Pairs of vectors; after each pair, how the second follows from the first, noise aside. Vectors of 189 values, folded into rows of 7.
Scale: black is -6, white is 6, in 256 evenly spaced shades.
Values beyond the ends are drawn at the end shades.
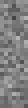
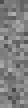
reversed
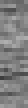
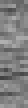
copied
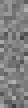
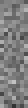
copied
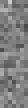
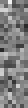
scaled up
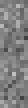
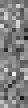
scaled up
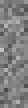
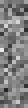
scaled up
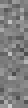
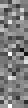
scaled up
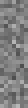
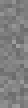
shrunk
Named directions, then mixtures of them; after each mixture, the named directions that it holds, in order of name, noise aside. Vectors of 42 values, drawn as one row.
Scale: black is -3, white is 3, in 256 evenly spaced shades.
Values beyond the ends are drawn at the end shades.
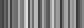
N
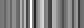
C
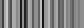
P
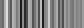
P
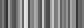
N, P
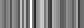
C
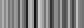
C, N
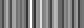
C, P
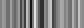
C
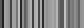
N, P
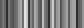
N, P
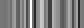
C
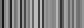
N, P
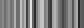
C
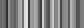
N, P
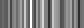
C, N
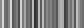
N, P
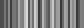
N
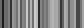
N, P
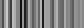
P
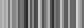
N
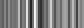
C, N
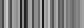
P
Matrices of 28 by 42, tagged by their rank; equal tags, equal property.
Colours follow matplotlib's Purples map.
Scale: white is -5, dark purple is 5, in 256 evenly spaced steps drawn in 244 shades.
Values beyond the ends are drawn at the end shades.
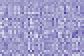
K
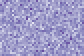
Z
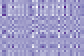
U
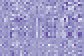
K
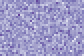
Z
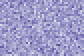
Z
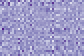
K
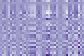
U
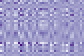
U
